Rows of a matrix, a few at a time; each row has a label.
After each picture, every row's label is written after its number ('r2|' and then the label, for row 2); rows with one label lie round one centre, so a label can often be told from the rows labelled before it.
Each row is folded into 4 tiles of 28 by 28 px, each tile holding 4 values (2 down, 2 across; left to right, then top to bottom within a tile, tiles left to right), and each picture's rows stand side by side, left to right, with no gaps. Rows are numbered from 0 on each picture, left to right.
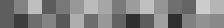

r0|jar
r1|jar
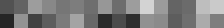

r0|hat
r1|jar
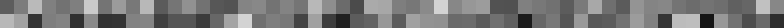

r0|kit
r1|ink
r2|kit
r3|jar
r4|ink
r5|hat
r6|kit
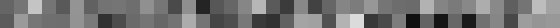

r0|hat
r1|hat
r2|hat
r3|kit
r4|jar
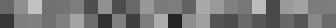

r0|hat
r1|jar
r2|ink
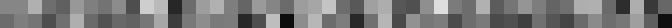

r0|hat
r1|jar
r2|jar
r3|jar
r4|ink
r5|hat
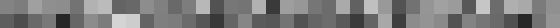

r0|jar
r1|kit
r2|ink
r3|jar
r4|ink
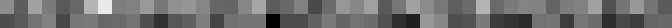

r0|jar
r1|ink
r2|ink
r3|ink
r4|ink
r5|ink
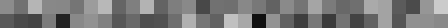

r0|jar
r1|hat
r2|kit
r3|jar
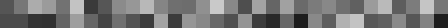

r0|hat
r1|jar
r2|ink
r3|kit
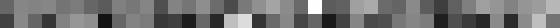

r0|hat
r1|ink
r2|kit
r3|hat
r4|jar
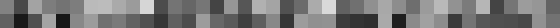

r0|jar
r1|ink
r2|jar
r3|jar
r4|ink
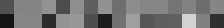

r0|hat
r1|hat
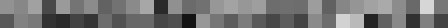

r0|ink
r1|ink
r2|ink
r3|kit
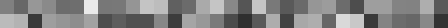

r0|kit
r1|jar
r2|jar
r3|kit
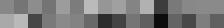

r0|kit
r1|ink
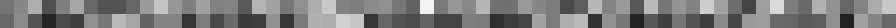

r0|ink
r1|kit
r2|jar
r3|kit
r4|ink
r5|kit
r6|jar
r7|jar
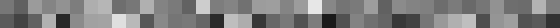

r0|jar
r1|kit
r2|kit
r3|ink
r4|kit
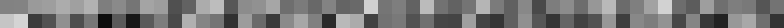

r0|kit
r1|jar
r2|hat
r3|kit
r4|hat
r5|jar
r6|hat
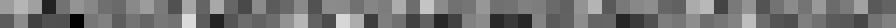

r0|ink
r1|hat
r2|hat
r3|kit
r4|ink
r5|ink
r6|hat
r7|ink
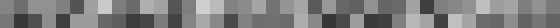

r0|jar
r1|jar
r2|hat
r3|hat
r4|kit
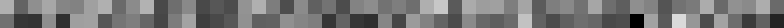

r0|jar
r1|hat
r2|hat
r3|jar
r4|hat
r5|ink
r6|kit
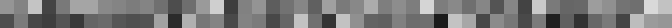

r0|ink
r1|jar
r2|hat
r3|kit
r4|kit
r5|jar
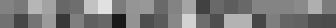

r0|jar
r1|hat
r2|kit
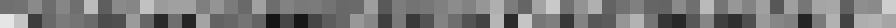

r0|kit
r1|ink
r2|ink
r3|ink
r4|jar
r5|hat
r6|ink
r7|jar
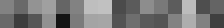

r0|jar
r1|hat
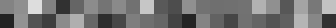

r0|hat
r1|ink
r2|hat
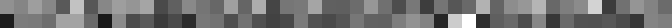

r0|hat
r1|ink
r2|ink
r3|hat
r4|kit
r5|ink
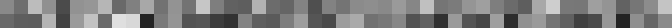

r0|jar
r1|kit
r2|hat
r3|kit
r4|jar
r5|jar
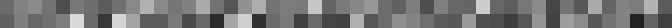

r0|hat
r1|kit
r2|kit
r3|hat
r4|ink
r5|kit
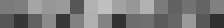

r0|jar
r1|hat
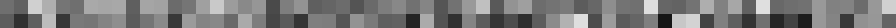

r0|jar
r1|jar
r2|ink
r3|ink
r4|ink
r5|kit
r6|kit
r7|jar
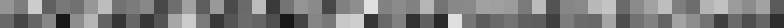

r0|jar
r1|hat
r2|ink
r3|kit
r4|kit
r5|jar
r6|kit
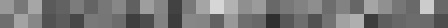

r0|ink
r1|jar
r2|ink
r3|kit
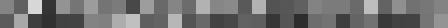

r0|ink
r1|kit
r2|ink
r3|ink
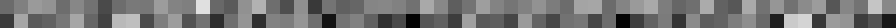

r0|hat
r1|kit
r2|hat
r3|ink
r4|hat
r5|ink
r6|hat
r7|kit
